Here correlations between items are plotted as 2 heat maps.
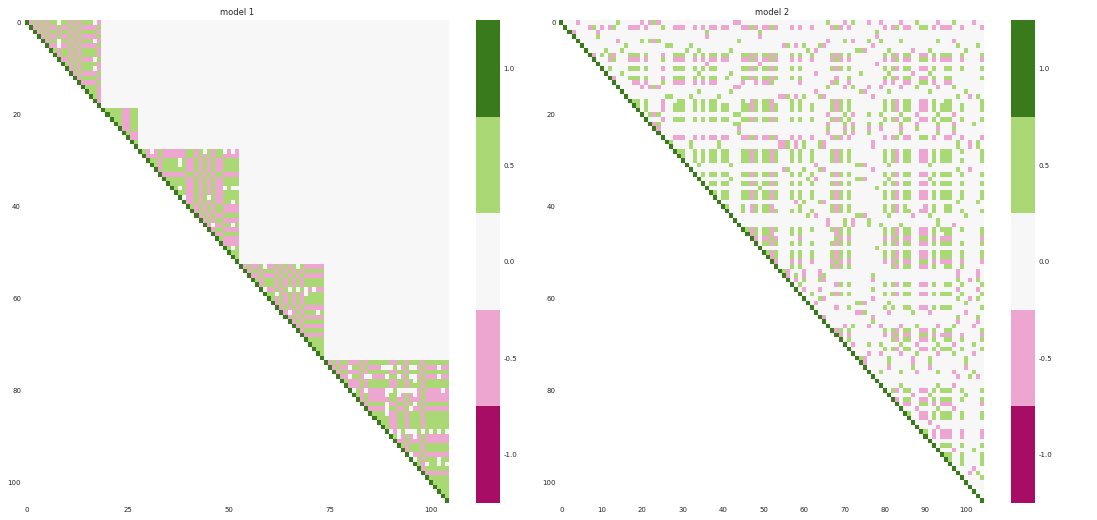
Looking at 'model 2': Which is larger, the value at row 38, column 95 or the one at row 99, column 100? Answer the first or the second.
the first
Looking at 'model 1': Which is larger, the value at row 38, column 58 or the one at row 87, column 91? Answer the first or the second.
the first
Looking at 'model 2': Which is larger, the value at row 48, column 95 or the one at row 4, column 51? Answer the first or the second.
the first
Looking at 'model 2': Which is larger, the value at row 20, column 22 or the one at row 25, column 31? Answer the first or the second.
the first
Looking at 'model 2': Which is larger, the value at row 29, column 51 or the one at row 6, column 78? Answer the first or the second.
the first
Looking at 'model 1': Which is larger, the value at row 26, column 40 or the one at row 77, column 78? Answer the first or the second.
the first
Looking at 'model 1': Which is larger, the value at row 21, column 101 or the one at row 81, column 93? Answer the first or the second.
the first
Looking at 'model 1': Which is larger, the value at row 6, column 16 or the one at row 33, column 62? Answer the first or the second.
the first
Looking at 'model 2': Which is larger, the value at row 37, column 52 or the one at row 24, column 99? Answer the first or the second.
the second
